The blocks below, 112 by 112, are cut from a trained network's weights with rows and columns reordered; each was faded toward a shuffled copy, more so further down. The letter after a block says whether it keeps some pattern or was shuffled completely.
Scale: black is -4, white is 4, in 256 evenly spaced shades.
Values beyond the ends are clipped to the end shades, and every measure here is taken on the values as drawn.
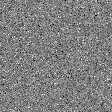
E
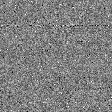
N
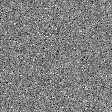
E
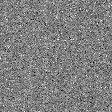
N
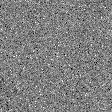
E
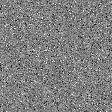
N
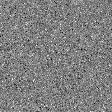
N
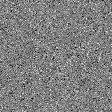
N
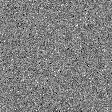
E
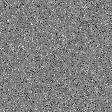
E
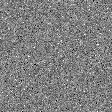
E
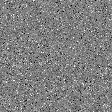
E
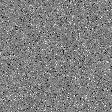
E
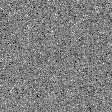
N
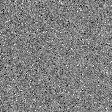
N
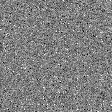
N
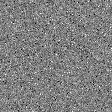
E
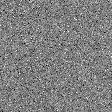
E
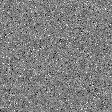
E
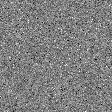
E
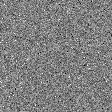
E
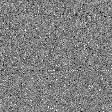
N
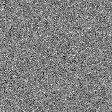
N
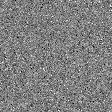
E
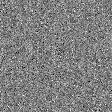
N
